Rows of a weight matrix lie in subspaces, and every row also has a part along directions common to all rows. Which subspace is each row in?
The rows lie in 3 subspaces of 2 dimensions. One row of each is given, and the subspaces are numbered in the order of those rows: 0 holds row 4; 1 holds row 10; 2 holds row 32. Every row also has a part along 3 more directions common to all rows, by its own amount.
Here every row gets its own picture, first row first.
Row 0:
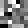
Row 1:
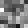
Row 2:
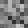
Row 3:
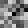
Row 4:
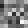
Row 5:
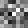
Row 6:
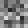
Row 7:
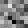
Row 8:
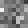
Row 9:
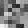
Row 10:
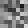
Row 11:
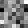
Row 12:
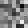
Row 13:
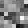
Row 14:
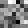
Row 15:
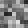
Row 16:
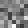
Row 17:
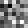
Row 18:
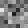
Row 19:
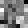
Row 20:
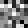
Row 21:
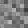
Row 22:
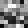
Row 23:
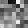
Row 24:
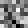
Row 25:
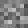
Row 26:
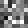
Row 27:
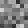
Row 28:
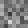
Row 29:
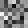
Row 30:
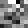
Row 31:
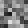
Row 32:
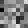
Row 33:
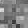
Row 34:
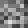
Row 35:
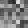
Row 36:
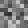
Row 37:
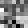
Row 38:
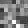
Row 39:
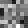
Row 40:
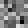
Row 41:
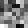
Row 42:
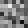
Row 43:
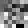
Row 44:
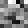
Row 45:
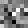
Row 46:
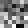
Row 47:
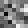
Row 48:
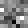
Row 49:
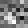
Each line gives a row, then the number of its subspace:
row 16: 0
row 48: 2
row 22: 0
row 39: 2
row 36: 0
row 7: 1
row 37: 2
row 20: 1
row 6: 1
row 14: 0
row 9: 0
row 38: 2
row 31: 0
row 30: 0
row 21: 1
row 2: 1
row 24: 2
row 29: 1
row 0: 0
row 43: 0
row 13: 1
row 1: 2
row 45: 2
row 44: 0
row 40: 1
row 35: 0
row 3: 2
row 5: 2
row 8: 2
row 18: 2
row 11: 2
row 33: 2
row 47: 1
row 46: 0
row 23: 0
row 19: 2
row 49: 2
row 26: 1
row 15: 0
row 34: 1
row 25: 1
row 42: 1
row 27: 0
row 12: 1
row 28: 0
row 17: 1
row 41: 0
